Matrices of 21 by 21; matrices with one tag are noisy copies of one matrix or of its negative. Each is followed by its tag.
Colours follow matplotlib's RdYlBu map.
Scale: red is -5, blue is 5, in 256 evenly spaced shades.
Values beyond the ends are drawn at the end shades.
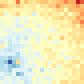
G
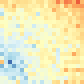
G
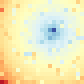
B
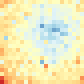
B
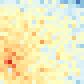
G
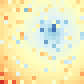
B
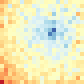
B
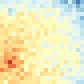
G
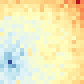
G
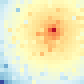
B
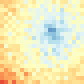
B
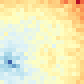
G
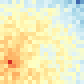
G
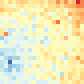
G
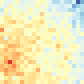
G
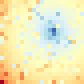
B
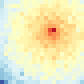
B
